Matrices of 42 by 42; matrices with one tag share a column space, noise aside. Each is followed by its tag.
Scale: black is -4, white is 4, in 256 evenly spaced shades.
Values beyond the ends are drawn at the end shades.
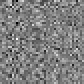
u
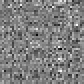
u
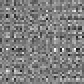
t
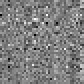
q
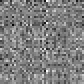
u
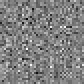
q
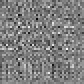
q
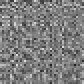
u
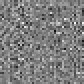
q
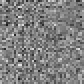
u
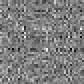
t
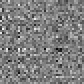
t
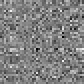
t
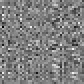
q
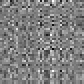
u
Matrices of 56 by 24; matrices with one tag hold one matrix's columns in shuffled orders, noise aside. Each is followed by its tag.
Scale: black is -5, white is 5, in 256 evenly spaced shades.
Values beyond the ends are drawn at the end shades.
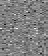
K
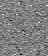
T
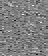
T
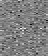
K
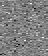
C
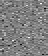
C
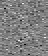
C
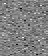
C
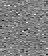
T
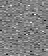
T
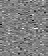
K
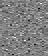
C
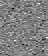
C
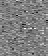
K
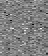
K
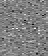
K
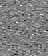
T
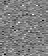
T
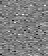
T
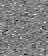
T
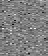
K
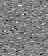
T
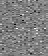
K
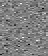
C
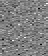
C
